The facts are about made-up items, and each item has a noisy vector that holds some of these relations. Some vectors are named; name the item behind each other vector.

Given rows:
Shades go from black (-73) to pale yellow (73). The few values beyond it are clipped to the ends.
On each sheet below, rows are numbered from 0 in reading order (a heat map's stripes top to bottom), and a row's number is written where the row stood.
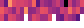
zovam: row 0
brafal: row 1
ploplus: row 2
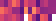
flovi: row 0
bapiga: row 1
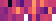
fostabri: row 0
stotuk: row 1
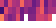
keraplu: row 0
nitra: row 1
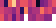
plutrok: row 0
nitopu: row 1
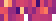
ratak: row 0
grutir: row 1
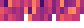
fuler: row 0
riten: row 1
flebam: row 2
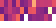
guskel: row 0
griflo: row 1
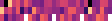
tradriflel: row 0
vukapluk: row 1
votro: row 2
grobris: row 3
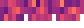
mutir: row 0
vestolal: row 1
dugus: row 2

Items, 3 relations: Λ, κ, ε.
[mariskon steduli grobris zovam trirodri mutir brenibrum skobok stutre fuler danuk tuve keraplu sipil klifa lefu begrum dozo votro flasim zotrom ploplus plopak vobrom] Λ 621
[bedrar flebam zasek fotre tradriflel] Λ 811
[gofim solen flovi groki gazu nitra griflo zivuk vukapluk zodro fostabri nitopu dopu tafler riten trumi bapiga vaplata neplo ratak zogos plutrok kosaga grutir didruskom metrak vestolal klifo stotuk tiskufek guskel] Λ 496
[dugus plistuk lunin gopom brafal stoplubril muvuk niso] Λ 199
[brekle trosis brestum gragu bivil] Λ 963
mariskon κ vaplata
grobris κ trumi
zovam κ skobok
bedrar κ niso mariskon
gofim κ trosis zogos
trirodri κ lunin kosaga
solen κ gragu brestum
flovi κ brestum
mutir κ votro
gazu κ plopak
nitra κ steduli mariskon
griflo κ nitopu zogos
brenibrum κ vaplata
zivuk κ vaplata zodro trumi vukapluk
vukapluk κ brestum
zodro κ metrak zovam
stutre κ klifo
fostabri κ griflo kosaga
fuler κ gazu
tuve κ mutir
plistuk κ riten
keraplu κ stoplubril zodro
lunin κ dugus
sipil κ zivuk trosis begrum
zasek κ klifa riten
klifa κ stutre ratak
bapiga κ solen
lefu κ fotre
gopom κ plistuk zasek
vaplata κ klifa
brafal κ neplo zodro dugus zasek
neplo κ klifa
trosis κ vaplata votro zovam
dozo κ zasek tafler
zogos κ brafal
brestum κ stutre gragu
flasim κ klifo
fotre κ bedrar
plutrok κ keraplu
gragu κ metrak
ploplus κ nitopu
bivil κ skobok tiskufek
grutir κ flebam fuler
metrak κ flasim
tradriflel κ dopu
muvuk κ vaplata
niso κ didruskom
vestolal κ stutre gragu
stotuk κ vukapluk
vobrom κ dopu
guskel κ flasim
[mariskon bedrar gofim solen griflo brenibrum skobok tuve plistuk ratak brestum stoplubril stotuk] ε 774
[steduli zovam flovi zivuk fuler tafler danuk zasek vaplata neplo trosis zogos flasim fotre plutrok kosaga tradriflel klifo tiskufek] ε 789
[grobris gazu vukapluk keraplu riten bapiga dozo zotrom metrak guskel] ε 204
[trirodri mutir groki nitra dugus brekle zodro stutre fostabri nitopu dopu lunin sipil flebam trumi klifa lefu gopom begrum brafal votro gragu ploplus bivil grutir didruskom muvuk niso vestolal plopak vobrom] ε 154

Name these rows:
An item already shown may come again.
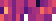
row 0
dozo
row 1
nitopu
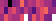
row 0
niso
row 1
mutir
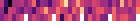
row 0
lefu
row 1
lunin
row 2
tiskufek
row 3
mutir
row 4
klifo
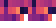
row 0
vobrom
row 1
vobrom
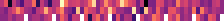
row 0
fostabri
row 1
trirodri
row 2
plistuk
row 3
tiskufek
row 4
tuve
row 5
grobris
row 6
zasek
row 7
vukapluk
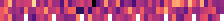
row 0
tafler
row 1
bivil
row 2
dopu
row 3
didruskom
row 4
lunin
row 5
kosaga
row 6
stoplubril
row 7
gopom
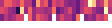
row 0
mariskon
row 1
flasim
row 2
plopak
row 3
skobok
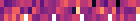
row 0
trumi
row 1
gazu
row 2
mariskon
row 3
fostabri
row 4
fotre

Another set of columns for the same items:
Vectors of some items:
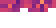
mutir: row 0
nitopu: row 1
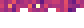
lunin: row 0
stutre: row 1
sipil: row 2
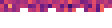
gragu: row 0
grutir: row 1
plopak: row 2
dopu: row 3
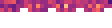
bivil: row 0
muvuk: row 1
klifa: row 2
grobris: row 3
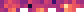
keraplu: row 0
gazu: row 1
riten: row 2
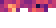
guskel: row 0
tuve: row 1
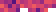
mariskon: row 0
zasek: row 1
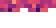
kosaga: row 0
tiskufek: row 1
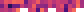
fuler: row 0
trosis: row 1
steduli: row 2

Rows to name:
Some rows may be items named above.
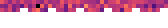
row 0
grutir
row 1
stotuk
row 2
flovi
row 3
ratak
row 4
klifo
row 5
flebam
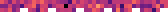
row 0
grutir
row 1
plutrok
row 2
bedrar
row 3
grobris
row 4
tradriflel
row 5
vobrom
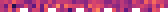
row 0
plopak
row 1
dopu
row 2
trumi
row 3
keraplu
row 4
nitra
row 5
flasim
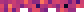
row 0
gopom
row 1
griflo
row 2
skobok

